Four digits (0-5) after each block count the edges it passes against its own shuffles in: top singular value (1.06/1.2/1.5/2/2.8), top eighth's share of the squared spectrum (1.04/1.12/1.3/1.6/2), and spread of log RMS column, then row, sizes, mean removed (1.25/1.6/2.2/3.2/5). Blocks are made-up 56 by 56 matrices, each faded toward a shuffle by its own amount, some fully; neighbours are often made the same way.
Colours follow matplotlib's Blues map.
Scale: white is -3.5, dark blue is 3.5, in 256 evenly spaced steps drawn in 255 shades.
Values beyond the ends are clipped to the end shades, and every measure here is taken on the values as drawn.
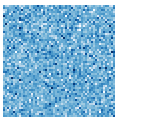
2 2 0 0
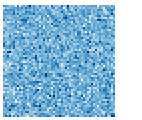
2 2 0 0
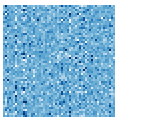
3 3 3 0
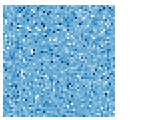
0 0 0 0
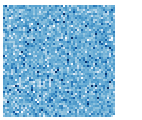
0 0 0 0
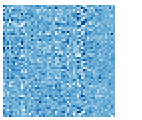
4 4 3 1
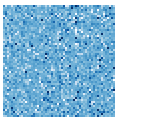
2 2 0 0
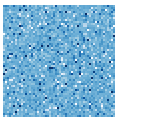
1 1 0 0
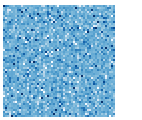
1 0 0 0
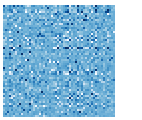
4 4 2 2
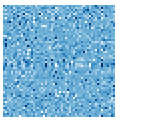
4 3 1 2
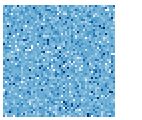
1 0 0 0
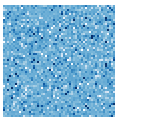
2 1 0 0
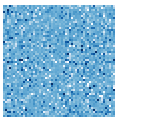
3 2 1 1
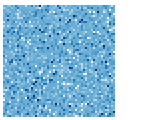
0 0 0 0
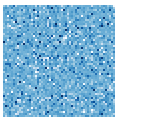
3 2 0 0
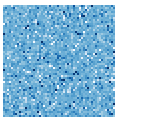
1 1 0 0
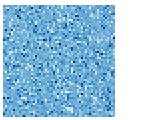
0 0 0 0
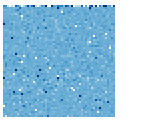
3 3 0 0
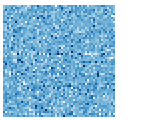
1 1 0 1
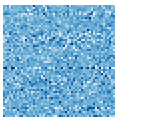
2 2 0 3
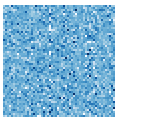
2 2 2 0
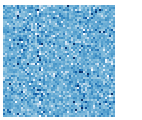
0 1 1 0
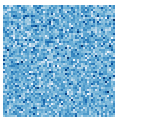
0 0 0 0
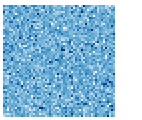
2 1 0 0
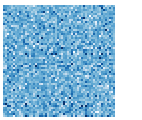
3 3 1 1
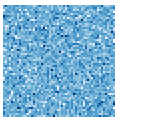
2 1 0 0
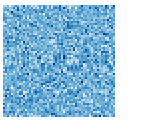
3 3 0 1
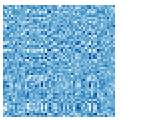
4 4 2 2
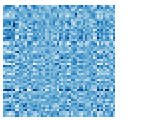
5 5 3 3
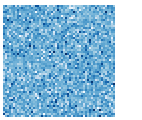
2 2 0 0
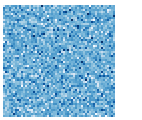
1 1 0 0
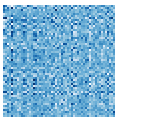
4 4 3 3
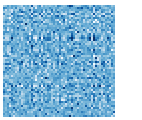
4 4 2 2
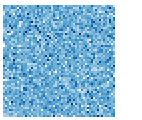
0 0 0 0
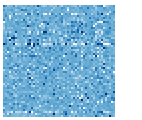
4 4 1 2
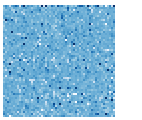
2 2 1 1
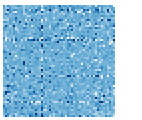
2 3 2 2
